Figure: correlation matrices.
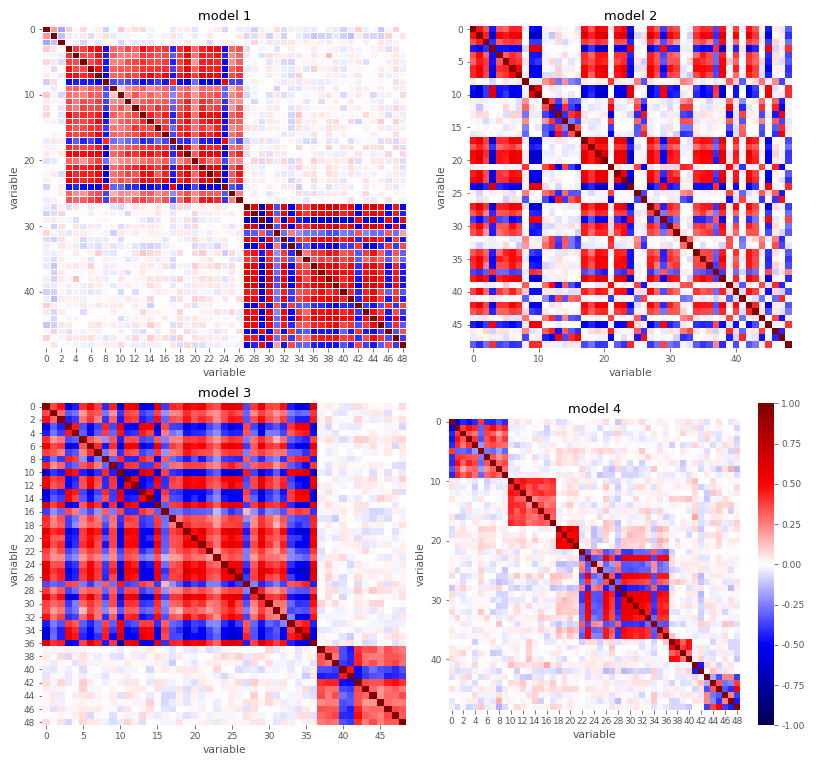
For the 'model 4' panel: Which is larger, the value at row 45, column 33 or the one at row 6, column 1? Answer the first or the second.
the second
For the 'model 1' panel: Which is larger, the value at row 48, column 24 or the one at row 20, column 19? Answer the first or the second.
the second
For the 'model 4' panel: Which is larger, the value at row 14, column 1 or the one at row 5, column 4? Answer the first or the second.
the first
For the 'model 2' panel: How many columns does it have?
49
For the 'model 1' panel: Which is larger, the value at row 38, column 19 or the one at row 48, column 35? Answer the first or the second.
the first
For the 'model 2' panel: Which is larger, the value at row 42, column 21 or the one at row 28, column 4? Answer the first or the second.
the second
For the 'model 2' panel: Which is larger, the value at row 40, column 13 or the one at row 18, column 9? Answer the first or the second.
the first
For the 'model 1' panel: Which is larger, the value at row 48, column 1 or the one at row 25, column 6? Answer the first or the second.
the second
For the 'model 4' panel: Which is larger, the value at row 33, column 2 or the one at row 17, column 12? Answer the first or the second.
the second
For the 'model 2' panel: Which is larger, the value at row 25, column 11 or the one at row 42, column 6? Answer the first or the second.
the second
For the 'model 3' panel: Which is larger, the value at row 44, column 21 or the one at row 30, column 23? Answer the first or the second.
the second
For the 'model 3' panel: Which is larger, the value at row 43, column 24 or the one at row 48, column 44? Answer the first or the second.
the second
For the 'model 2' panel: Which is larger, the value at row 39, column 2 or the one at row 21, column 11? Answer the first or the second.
the second
